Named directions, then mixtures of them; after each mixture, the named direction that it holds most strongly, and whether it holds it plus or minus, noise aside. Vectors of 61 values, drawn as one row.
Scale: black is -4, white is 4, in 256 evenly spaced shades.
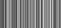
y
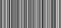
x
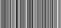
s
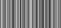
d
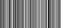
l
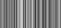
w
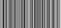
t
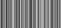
d, minus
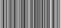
t, plus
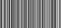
x, plus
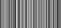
s, minus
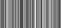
w, minus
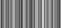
d, minus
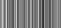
d, plus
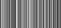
s, minus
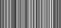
y, plus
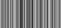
w, minus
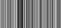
w, minus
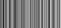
t, plus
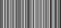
t, minus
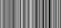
d, plus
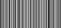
l, plus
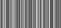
d, minus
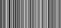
l, plus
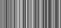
w, plus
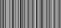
d, plus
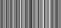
d, minus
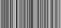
s, plus
